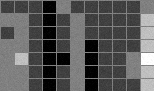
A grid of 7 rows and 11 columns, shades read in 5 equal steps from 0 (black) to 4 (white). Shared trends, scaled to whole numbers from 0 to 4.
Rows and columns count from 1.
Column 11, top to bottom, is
2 3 3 3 4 3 3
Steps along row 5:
up down down same up down up same up up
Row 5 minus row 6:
0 1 0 0 -1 0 0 0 0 0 1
